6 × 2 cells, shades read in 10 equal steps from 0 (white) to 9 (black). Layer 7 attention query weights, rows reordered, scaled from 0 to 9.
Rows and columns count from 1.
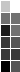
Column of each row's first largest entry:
1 1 1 1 1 1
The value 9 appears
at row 6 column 1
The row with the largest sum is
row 6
